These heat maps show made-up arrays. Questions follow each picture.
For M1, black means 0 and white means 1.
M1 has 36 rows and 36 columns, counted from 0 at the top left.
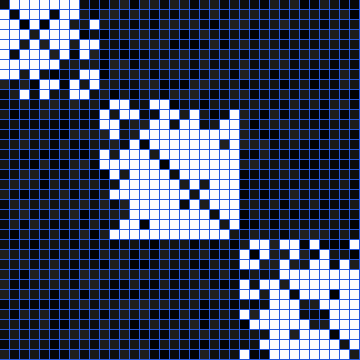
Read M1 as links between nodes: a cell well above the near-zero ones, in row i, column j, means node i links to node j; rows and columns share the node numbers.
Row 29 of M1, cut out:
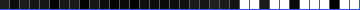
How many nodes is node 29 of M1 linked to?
9
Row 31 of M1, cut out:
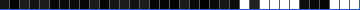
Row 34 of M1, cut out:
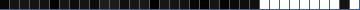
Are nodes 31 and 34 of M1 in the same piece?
yes
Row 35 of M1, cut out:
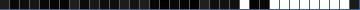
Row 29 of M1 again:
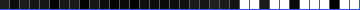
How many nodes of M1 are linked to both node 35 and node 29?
7
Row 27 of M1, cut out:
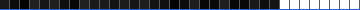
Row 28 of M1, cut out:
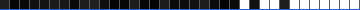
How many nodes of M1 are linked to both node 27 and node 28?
7
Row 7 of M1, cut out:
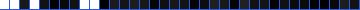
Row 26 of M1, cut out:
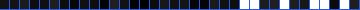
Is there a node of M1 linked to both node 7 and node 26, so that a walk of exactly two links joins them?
no
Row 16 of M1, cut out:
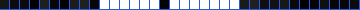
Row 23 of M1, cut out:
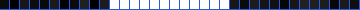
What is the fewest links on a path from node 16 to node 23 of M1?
1
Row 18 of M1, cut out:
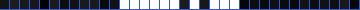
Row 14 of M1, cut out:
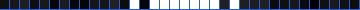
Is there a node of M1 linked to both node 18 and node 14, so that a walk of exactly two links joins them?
yes
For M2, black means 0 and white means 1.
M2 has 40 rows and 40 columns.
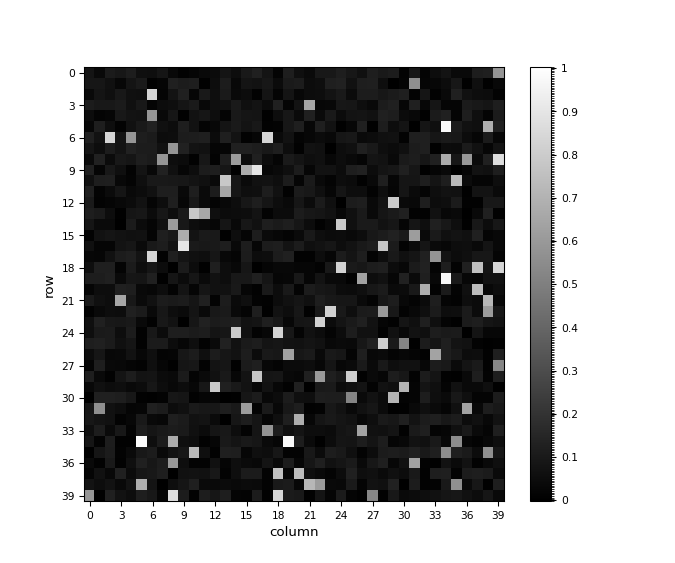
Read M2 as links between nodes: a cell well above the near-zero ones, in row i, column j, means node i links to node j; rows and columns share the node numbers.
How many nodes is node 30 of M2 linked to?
2
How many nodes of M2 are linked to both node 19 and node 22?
0
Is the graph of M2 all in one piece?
yes
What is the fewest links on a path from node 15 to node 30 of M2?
5
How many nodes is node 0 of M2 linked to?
1
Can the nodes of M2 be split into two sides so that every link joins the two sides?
no
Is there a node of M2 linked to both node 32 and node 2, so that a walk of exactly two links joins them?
no
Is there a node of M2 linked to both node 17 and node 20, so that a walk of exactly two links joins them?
no
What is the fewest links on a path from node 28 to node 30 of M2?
2
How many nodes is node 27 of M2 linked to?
1
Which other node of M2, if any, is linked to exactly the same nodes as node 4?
node 2
